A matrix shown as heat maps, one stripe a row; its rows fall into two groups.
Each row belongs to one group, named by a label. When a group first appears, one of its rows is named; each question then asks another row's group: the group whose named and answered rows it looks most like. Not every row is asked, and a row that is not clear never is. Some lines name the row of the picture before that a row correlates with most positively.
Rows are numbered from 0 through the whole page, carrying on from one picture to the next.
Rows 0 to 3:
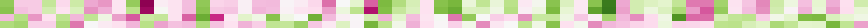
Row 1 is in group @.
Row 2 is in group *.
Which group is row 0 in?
@
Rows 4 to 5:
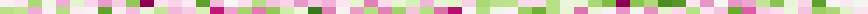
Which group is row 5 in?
*
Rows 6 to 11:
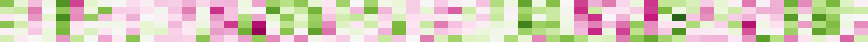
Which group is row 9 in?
*
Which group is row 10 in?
*
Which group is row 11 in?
@
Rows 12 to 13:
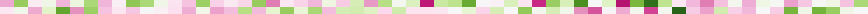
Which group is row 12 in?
@
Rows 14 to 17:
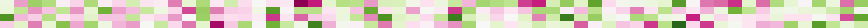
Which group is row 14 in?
@
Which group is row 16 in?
@
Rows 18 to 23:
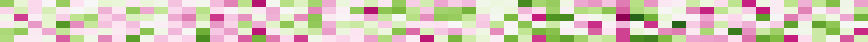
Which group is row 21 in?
*
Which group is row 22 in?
*
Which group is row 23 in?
@
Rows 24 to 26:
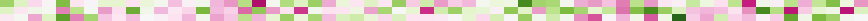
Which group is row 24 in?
*
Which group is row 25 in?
@
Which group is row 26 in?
*
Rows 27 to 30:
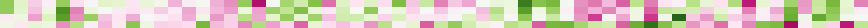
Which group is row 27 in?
*
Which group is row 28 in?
*
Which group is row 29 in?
*
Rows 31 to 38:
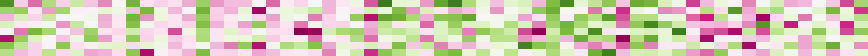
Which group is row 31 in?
@
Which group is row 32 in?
*
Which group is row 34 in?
@
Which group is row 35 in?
@
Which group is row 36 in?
@
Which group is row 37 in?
*
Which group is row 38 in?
@
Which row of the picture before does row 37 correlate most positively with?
27
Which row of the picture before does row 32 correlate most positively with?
27
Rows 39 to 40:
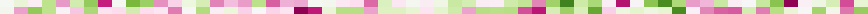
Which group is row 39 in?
@
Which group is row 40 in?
@
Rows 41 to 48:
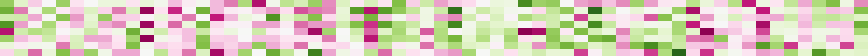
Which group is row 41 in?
*
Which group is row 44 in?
@
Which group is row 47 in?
@
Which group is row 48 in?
*
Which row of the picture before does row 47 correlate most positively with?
39
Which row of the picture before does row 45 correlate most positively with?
40
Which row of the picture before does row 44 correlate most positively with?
40
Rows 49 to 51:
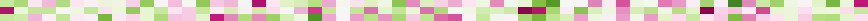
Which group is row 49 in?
*
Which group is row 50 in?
@
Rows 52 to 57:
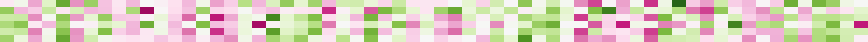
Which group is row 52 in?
*
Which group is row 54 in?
*
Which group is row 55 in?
*
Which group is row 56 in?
*
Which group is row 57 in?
*
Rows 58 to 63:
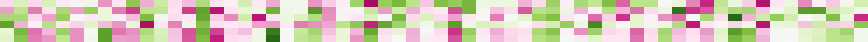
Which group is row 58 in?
@
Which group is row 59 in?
*
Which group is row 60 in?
*
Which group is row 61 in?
@
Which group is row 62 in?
*
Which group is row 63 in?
*
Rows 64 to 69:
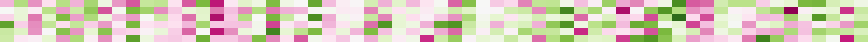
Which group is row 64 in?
*
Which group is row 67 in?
@
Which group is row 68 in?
*
